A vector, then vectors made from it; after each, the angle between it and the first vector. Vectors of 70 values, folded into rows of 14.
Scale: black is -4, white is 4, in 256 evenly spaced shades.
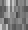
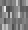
orthogonal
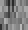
nearly opposite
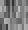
nearly opposite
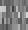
partly opposed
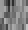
nearly opposite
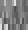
partly aligned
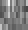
nearly parallel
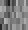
nearly opposite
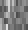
nearly parallel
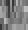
nearly opposite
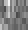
nearly parallel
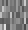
orthogonal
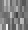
partly aligned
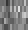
partly opposed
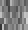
partly opposed
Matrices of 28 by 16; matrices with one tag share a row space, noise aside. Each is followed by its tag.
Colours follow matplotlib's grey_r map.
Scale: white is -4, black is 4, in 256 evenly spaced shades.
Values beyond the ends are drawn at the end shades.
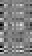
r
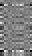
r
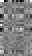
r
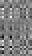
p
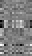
r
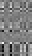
p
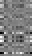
r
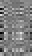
r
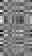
r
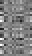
r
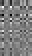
p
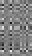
p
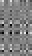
p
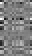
r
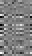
r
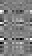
r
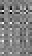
p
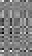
p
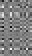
p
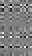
p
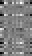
r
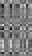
p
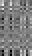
p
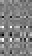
p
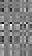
p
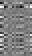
r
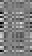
r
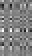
p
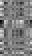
r
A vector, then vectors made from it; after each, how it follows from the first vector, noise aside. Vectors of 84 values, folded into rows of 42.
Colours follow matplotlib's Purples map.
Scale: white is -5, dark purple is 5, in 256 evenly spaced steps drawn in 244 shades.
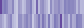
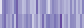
sign-scrambled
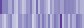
copied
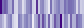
scaled up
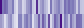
scaled up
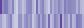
copied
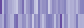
sign-scrambled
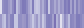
sign-scrambled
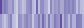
copied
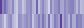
copied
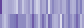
sign-scrambled
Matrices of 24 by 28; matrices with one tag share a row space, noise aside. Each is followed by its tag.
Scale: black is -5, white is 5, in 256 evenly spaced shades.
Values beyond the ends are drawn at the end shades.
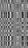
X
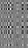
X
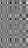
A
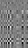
X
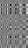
A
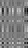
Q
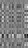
Q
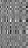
A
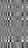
X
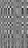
X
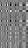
A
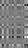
Q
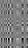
X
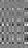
Q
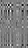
X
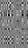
X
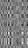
X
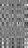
Q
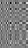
A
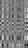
Q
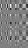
A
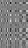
A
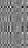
X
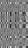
A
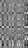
Q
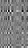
X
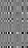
X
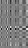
A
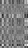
Q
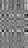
Q
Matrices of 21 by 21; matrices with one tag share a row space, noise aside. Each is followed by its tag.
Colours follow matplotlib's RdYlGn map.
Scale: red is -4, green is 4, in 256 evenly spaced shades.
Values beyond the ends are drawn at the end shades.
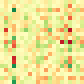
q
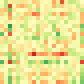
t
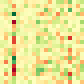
q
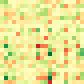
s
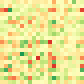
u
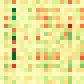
q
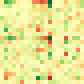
s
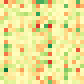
s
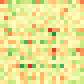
u
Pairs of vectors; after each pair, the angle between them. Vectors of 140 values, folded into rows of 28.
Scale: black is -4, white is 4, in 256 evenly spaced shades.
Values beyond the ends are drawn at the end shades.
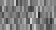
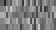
partly opposed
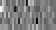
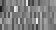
nearly opposite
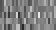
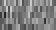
partly aligned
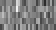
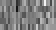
nearly opposite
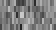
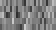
partly aligned
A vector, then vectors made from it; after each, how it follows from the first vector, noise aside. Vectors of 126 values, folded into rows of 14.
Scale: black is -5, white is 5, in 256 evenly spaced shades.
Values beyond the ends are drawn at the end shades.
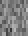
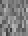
copied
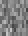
negated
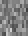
negated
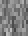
negated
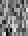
scaled up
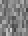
negated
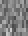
negated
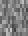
negated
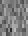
copied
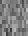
copied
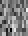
scaled up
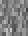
negated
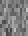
copied
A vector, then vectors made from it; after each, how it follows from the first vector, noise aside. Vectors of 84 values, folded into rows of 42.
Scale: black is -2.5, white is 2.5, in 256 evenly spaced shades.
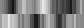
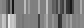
partly zeroed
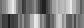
negated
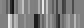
partly zeroed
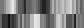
negated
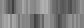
shrunk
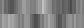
shrunk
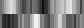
negated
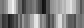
negated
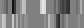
partly zeroed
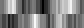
negated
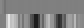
partly zeroed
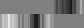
partly zeroed
